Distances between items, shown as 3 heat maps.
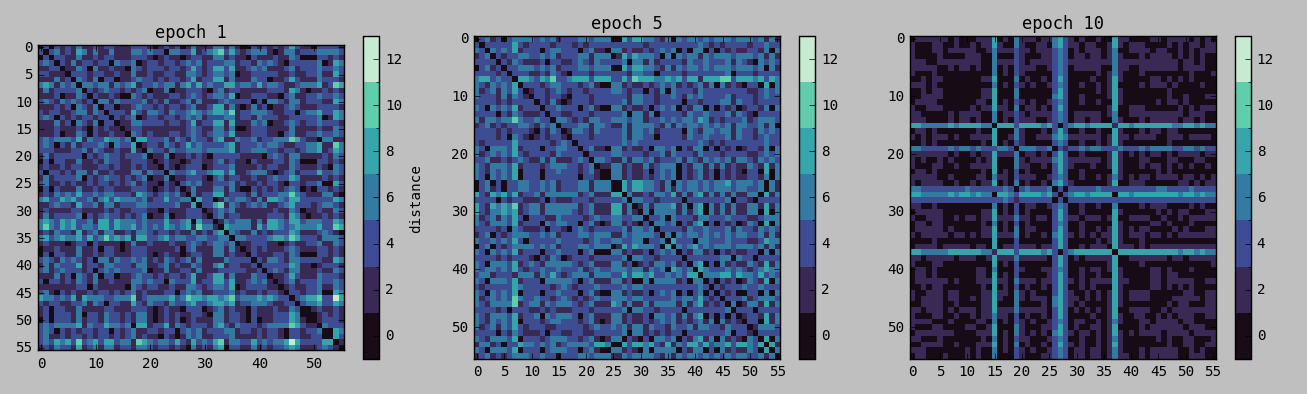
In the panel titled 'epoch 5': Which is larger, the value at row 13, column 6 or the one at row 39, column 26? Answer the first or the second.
the second
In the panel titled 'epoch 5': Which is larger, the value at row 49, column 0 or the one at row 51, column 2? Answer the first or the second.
the first
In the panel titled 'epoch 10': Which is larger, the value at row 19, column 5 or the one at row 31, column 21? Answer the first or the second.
the first
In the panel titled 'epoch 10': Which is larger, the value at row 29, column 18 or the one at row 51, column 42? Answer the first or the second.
the second
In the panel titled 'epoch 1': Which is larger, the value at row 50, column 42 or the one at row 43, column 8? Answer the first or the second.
the second
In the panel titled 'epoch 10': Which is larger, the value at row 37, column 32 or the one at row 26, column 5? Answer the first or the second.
the first
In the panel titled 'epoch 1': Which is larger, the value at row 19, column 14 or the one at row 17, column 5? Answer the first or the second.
the second
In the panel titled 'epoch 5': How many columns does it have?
56
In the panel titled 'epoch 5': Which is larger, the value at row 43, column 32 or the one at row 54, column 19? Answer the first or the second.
the first
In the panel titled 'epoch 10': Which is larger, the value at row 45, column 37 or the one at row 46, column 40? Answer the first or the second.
the first
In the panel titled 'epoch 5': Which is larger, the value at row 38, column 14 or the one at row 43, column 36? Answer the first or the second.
the first
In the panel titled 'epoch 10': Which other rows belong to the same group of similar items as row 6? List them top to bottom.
0, 1, 2, 3, 4, 5, 7, 8, 9, 10, 11, 12, 13, 14, 16, 17, 18, 20, 21, 22, 23, 24, 25, 29, 30, 31, 32, 33, 34, 35, 36, 38, 39, 40, 41, 42, 43, 44, 45, 46, 47, 48, 49, 50, 51, 52, 53, 54, 55
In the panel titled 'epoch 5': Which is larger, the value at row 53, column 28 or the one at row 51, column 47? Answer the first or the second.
the first
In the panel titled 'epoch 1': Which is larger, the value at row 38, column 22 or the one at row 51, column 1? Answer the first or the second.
the second
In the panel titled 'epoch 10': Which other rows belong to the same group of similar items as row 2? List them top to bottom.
0, 1, 3, 4, 5, 6, 7, 8, 9, 10, 11, 12, 13, 14, 16, 17, 18, 20, 21, 22, 23, 24, 25, 29, 30, 31, 32, 33, 34, 35, 36, 38, 39, 40, 41, 42, 43, 44, 45, 46, 47, 48, 49, 50, 51, 52, 53, 54, 55
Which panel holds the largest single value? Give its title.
epoch 1
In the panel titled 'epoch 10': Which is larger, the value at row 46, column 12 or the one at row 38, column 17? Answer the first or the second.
the second
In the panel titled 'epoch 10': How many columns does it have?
56
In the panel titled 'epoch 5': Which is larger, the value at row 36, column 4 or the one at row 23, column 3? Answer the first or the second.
the second
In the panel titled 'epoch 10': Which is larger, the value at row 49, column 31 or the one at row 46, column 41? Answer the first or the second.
the first
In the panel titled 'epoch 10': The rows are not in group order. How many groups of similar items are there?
3
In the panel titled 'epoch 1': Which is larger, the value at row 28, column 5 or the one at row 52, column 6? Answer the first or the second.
the first
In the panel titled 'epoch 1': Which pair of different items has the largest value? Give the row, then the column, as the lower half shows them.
54, 46
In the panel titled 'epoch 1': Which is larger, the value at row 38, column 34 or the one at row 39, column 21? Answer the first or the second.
the second
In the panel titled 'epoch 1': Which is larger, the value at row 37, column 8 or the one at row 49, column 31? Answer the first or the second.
the first
